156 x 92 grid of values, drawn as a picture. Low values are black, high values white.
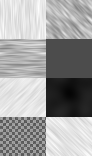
The table splits into 4 rows of 2 panels. Panel 1,1: very high, streaked downward, faint in contrast. Panel 1,2: high, slanting down to the right. Panel 2,1: high, streaked across. Panel 2,2: low, flat. Panel 3,1: very high, slanting up to the right, faint in contrast. Panel 3,2: very low, smooth, faint in contrast. Panel 4,1: middling, checkered, strong in contrast. Panel 4,2: very high, slanting down to the right, faint in contrast.
